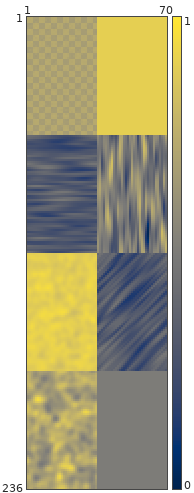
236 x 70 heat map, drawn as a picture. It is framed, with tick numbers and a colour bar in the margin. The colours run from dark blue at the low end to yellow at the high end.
The table splits into 4 rows of 2 panels. Panel 1,1: high, checkered, faint in contrast. Panel 1,2: very high, flat. Panel 2,1: low, streaked across. Panel 2,2: middling, streaked downward, strong in contrast. Panel 3,1: very high, blotchy, faint in contrast. Panel 3,2: low, slanting up to the right. Panel 4,1: high, blotchy. Panel 4,2: middling, flat.
